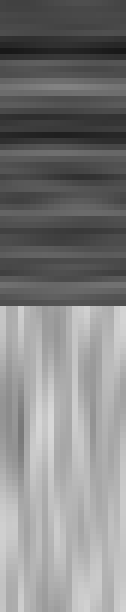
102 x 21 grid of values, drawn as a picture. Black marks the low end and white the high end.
It is made of 2 by 1 panels. Panel 1,1: low, streaked across. Panel 2,1: high, streaked downward.
